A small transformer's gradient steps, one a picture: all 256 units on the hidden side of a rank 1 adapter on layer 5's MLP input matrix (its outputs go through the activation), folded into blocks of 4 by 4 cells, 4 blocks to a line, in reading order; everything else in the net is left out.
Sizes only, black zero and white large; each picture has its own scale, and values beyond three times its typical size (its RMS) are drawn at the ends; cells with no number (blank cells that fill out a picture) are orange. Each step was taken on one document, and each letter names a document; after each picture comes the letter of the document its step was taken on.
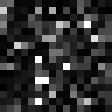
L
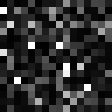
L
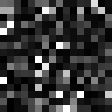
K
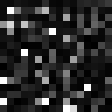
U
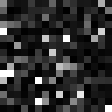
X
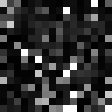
U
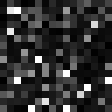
U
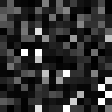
K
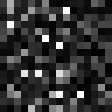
K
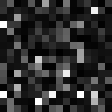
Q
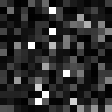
L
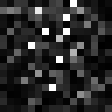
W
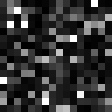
U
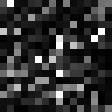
X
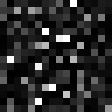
W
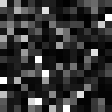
U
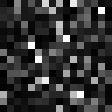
L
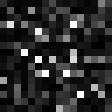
Q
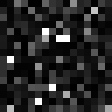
W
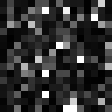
K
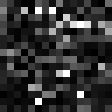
L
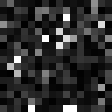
K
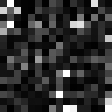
K
